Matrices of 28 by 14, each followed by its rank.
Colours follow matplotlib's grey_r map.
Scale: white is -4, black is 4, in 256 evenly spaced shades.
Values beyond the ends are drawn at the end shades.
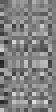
two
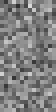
full rank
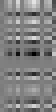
one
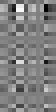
one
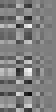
one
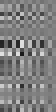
one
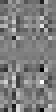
two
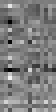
three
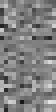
three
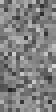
full rank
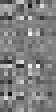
three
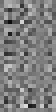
three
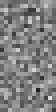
full rank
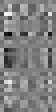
two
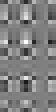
one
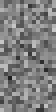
full rank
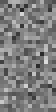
full rank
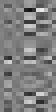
two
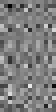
three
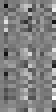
two
